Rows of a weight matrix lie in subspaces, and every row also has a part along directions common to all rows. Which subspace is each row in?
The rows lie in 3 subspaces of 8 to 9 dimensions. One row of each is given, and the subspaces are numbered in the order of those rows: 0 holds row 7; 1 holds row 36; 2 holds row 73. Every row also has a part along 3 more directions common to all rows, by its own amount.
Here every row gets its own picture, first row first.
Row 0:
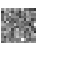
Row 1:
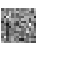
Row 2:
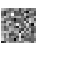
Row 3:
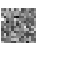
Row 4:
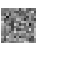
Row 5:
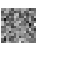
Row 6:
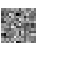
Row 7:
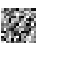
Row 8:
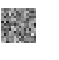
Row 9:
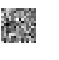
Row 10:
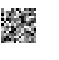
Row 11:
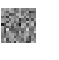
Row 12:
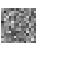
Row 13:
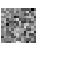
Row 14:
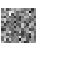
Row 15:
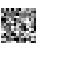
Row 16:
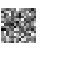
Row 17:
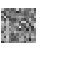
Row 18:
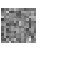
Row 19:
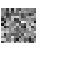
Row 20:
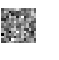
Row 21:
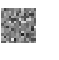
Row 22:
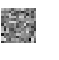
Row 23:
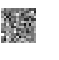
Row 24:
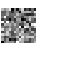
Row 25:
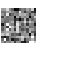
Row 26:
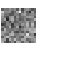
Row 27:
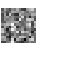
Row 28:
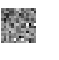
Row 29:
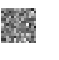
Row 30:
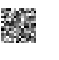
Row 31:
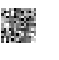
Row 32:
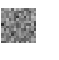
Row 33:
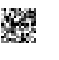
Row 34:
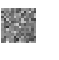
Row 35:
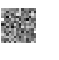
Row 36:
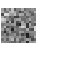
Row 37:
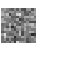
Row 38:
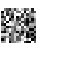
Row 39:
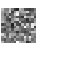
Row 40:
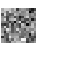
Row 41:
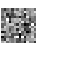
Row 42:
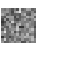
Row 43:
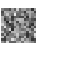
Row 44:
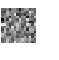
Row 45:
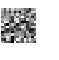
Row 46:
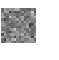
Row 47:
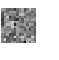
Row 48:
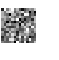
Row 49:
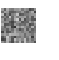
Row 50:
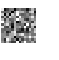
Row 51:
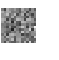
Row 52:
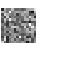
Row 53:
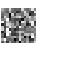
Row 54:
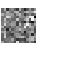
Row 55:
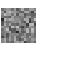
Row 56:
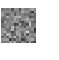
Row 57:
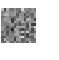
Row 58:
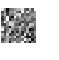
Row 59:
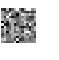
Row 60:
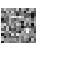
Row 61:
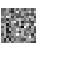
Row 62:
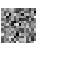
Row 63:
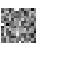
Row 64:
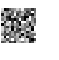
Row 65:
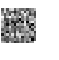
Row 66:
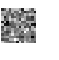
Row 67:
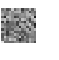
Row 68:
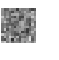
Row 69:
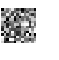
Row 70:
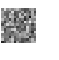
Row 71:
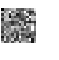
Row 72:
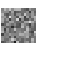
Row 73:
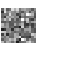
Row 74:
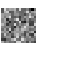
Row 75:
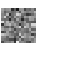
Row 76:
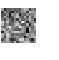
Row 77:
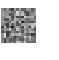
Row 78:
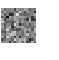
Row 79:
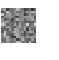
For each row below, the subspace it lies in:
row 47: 1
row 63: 2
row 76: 0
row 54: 2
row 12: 0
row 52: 0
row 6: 2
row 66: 2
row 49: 1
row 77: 2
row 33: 1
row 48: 0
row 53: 0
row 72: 0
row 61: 2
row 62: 0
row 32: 0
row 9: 1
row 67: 2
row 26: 1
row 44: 0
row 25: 1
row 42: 1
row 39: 2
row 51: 1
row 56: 1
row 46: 0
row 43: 1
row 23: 0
